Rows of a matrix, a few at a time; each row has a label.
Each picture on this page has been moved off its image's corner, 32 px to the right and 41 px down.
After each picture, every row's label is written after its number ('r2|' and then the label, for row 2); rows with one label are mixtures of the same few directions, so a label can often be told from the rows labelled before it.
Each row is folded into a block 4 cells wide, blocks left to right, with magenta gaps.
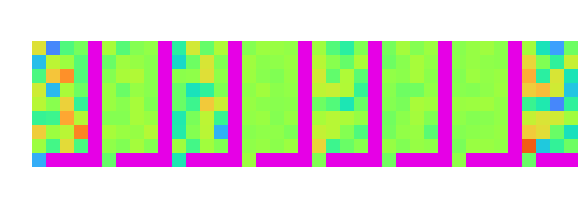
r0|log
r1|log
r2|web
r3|log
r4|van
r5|web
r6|van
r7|van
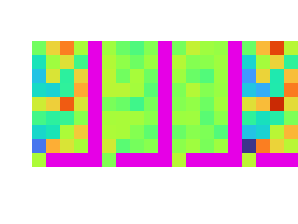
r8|van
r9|van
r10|log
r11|van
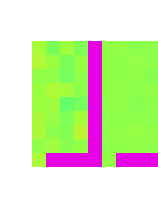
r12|web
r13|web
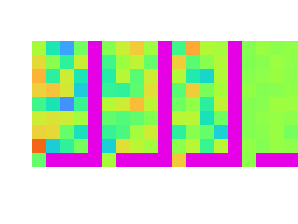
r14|van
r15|van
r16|log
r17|web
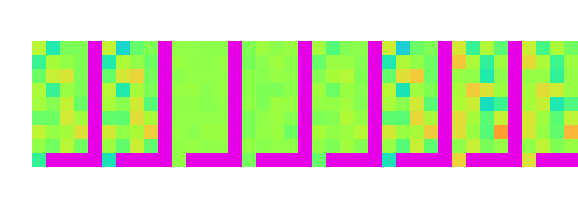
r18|log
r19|log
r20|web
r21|web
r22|log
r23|log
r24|web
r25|web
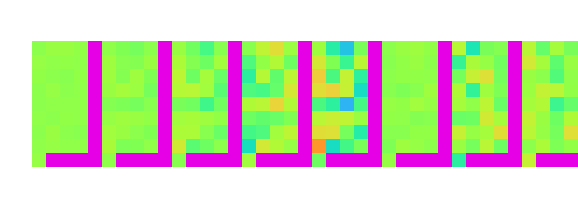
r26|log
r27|van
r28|van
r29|van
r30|van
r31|van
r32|log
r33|web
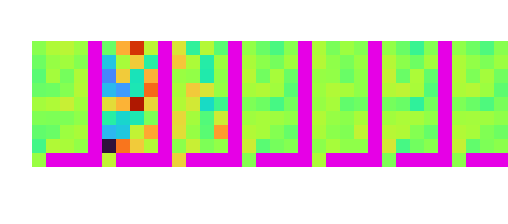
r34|van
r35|van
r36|web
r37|van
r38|web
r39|van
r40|van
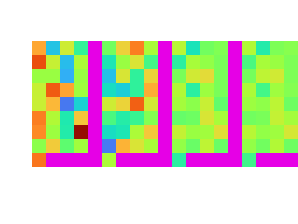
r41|web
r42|van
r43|log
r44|log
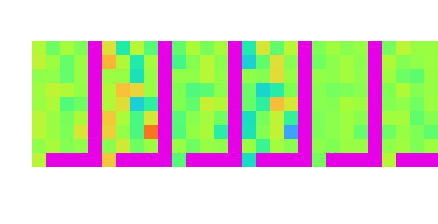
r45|web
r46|web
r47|web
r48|web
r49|web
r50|log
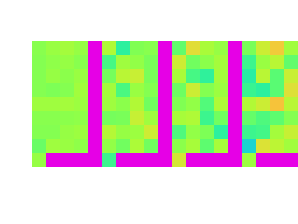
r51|van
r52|log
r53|log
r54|van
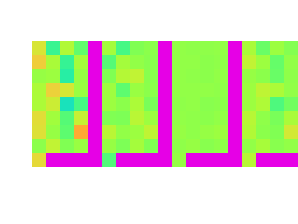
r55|web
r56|log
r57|web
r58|web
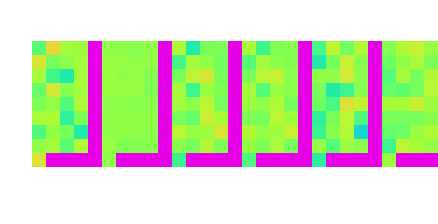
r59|log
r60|van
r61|log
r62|log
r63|web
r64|van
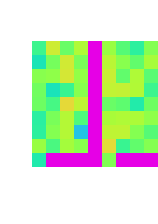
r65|web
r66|van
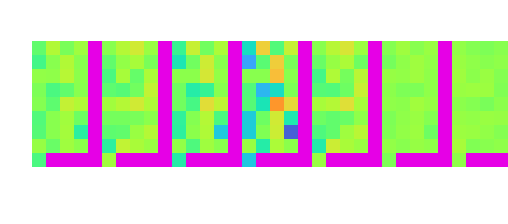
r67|web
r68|van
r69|web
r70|web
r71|van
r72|web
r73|van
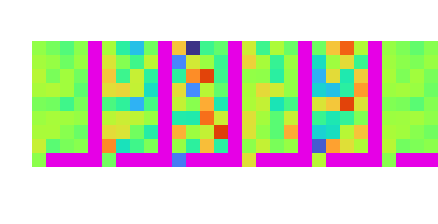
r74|van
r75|van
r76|log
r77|web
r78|van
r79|van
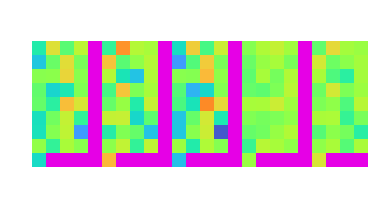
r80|web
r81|log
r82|web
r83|van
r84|log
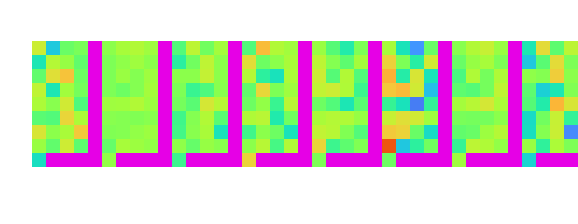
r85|log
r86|van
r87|web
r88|log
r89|van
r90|van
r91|van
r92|web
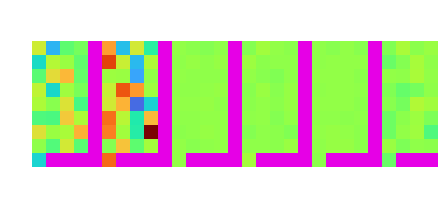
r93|log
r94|web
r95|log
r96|log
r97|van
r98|web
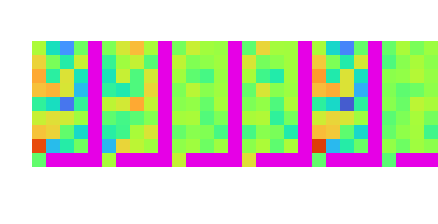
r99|van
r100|van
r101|log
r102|log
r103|van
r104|web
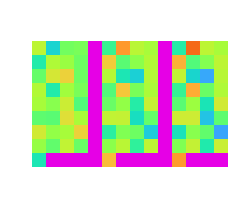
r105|log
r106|log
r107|log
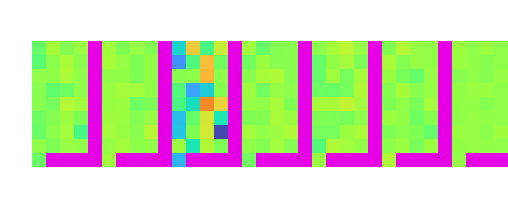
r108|web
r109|web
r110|web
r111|log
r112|van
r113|log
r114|web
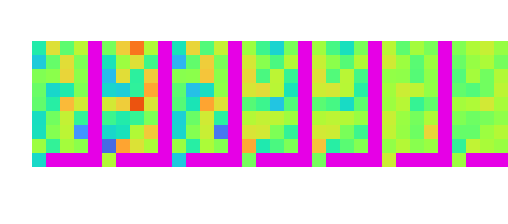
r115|web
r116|van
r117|web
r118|van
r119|van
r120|web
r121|van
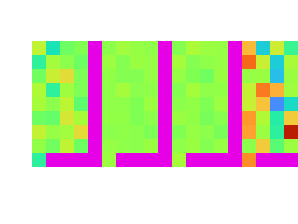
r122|log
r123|log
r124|log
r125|web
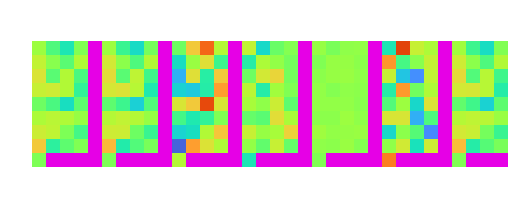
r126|van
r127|van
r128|van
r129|log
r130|log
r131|log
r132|van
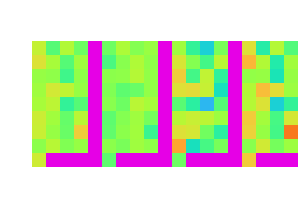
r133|web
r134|web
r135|van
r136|web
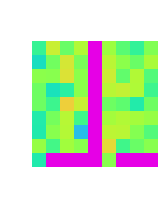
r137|web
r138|van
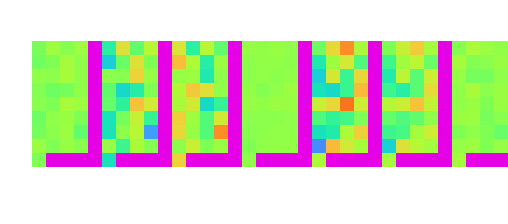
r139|web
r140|web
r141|web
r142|van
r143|van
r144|van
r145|log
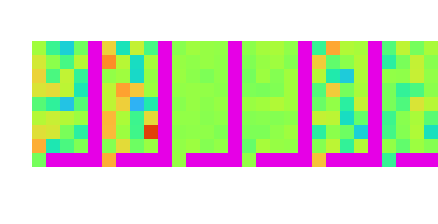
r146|van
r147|web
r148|log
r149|van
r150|log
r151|web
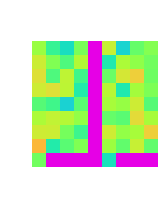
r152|van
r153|log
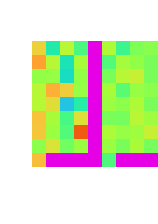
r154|web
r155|log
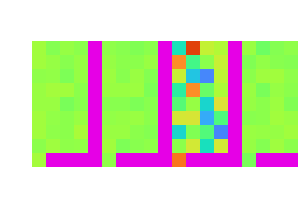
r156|web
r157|van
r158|log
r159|log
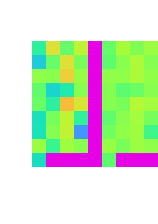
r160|web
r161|web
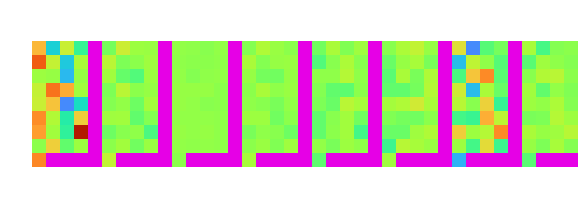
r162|web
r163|log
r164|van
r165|log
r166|web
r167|van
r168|log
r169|log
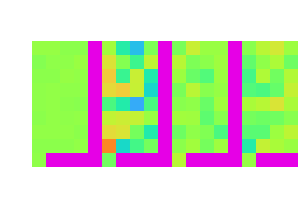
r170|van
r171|van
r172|log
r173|van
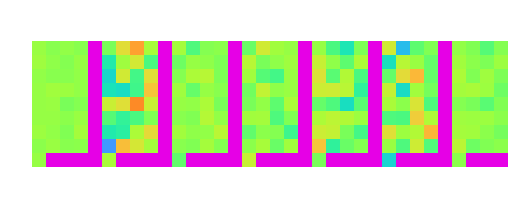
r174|web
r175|van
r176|log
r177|log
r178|van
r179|log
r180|van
